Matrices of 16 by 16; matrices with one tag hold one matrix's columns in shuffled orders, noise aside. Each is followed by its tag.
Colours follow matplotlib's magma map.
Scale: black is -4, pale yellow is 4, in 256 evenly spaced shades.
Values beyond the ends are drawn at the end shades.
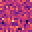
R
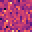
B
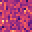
B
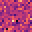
R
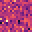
R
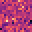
R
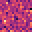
B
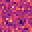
R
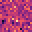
R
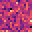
B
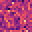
B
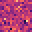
R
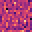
B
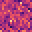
B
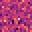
R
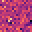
R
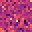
R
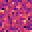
B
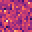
B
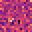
R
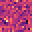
R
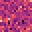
R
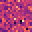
R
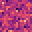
B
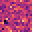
R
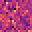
B
